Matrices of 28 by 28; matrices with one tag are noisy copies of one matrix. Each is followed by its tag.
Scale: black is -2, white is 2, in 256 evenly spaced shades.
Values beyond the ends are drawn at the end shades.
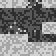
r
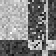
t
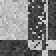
t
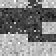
r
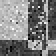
t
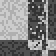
t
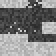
r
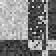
t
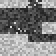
r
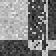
t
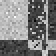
t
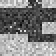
r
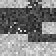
r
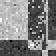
t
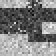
r
